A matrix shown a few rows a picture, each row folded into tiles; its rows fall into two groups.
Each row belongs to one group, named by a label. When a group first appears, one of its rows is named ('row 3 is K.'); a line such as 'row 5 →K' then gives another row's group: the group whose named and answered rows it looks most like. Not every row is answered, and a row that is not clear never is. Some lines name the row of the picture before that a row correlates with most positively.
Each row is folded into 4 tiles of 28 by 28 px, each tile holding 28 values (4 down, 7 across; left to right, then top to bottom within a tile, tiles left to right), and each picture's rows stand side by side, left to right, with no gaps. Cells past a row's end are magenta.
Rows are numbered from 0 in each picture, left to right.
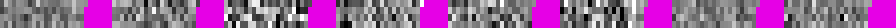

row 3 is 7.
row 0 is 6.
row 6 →6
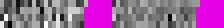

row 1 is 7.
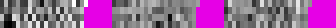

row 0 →7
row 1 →7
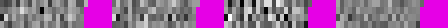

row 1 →7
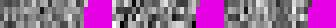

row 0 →7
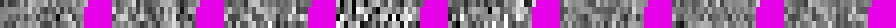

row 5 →6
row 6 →7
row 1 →6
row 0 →7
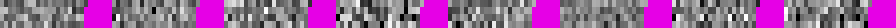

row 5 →7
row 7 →7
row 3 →6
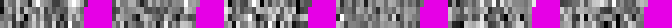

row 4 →7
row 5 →7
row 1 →6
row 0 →6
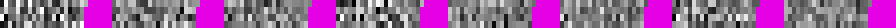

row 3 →7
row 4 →7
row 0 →7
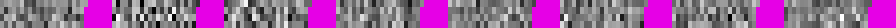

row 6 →7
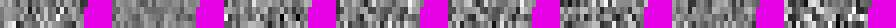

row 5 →7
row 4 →6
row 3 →6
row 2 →7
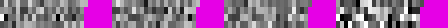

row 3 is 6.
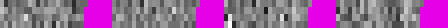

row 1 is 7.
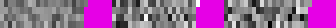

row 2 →6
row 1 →7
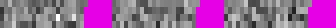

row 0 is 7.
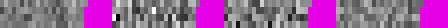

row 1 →7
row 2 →6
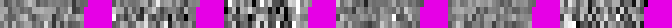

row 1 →7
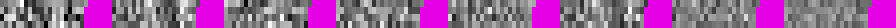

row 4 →7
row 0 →6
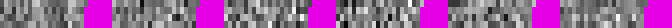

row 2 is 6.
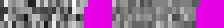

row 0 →6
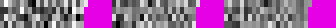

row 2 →7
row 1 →7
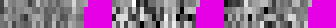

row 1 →6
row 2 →7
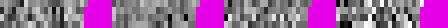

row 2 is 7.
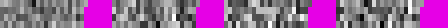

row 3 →6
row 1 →6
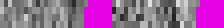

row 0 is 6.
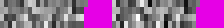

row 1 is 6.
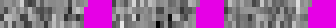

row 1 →7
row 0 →6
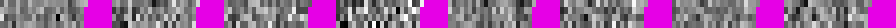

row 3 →7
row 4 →6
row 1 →7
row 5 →6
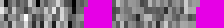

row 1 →6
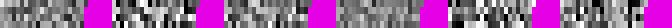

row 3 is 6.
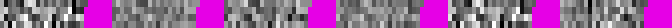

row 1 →6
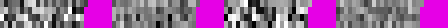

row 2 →6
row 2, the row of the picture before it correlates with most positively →2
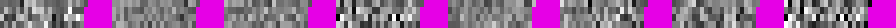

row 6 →6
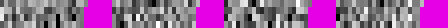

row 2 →6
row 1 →7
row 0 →7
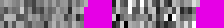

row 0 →6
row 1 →7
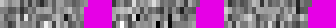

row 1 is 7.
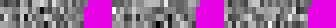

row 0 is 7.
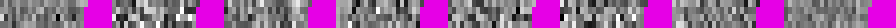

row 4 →6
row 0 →7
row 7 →6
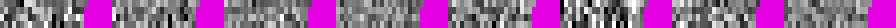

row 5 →6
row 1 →7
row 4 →6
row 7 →6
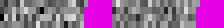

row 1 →6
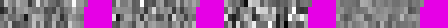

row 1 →7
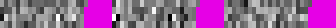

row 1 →7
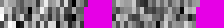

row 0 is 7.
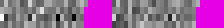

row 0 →7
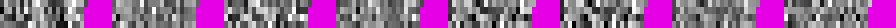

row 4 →6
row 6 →6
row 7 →7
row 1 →7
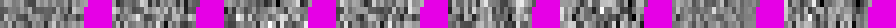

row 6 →7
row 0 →6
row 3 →6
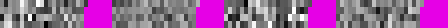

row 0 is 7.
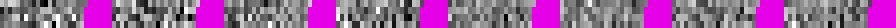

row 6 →6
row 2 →7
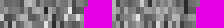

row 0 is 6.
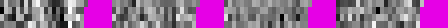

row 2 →7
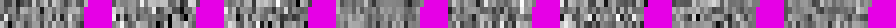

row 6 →7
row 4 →6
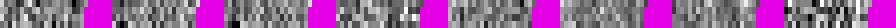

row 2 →7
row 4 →7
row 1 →7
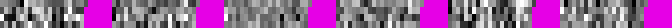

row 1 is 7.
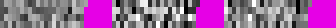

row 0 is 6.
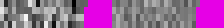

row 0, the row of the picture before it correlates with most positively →2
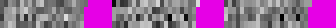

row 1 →7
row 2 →7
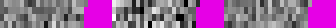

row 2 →7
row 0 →6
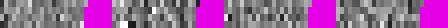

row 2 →7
